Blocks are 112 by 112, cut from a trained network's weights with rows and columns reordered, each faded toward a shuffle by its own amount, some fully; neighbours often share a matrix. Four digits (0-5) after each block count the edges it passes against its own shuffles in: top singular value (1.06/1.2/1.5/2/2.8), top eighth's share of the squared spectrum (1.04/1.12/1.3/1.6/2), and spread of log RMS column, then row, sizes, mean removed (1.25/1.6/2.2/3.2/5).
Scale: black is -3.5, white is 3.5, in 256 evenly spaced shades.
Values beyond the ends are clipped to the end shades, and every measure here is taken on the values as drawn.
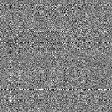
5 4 2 3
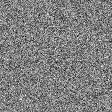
0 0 0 0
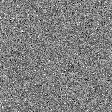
0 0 0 0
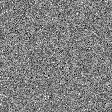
2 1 0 0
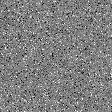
2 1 0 0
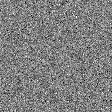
2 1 0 0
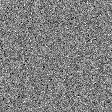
1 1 0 0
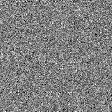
3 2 0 1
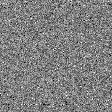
3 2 0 1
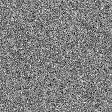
0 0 0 0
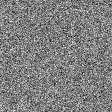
0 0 0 0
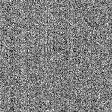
3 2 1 1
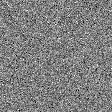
0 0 0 0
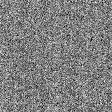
2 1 0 0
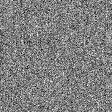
2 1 0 0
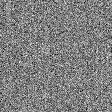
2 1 0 0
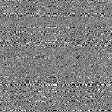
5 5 1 4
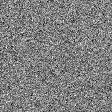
2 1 0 0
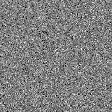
3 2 1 1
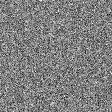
1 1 0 0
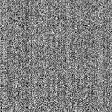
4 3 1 2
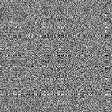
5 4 2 3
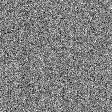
2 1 0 0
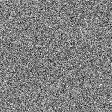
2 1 0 0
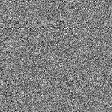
4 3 1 2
